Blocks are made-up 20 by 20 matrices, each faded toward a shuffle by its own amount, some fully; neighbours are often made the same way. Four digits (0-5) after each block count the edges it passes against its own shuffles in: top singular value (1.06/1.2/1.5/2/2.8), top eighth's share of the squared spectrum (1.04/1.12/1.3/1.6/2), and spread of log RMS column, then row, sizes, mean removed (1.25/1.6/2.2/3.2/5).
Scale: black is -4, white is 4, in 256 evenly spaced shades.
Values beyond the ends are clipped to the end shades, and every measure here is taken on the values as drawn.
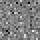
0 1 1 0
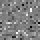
1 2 0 0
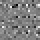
3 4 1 2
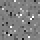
0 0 0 0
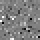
0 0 0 0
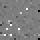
1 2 0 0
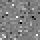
0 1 0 0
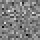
2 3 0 0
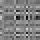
4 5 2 3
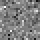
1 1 0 0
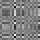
4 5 3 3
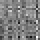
4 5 3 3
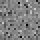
0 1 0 0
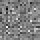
3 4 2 1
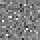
1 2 0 0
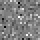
0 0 0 0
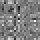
3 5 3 0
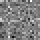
3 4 1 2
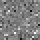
0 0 0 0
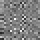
3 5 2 2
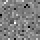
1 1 0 0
